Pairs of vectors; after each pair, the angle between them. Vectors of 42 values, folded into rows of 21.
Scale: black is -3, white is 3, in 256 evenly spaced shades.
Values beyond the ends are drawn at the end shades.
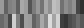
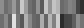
nearly parallel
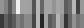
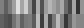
nearly parallel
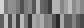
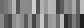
orthogonal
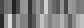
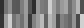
partly aligned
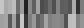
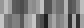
orthogonal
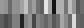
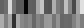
partly opposed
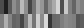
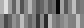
nearly opposite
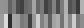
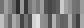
partly aligned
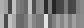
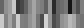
partly aligned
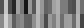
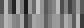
nearly parallel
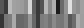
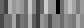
nearly parallel
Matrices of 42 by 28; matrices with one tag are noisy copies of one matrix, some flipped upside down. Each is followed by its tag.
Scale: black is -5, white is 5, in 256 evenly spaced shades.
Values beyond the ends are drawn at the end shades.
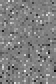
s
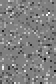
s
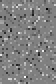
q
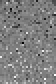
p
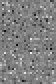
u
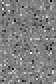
u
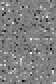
u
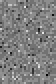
q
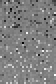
p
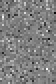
s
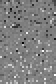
p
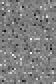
u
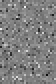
q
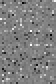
u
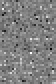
u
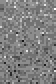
p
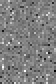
s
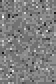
s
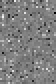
s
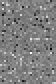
u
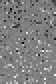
p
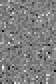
s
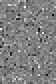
q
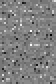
u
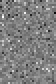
s
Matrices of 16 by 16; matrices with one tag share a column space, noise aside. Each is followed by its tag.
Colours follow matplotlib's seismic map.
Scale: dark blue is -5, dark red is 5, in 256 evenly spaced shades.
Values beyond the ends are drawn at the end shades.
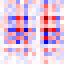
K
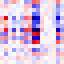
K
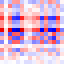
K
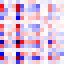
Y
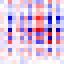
K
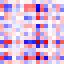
Y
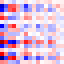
Y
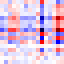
K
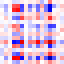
Y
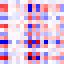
Y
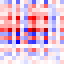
K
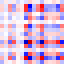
Y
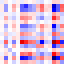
Y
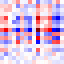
K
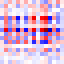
K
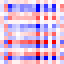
Y
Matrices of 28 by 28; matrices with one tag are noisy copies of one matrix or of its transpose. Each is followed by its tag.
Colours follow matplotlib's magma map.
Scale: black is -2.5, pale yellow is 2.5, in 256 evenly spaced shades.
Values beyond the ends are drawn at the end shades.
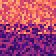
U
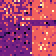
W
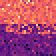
U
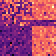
W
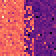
U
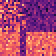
W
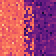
U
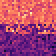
U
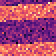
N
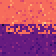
U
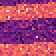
N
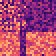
W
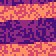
N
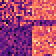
W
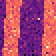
N
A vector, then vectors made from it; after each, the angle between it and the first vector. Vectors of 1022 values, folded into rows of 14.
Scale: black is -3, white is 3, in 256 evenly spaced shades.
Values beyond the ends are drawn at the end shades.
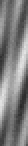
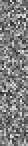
orthogonal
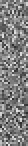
orthogonal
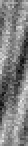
nearly opposite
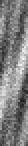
nearly parallel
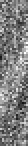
partly aligned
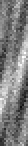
nearly parallel
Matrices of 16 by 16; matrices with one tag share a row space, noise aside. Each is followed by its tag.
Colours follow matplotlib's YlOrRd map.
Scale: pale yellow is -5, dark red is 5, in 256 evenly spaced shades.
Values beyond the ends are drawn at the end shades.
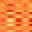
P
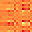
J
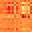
J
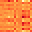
J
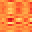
P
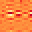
P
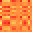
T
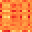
T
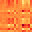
J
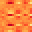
P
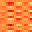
P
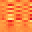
P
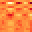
P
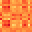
T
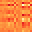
J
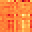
J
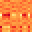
T
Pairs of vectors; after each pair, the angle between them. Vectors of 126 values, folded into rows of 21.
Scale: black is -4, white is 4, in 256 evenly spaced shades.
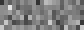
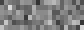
nearly parallel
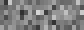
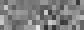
partly opposed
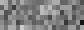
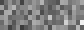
nearly opposite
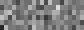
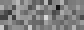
nearly opposite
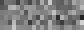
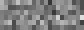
nearly opposite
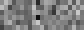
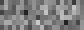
partly aligned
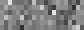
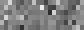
nearly parallel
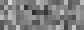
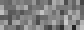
partly opposed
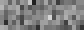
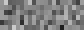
partly aligned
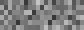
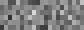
partly opposed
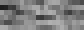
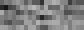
nearly parallel
